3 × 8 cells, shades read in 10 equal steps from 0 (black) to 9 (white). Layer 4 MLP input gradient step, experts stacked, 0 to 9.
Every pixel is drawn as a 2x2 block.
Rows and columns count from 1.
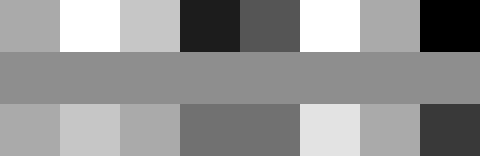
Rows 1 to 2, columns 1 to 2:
6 9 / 5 5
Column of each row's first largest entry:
2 1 6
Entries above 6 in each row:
3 0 2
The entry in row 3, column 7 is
6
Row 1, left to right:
6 9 7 1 3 9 6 0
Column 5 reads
3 5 4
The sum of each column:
17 21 18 10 12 22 17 7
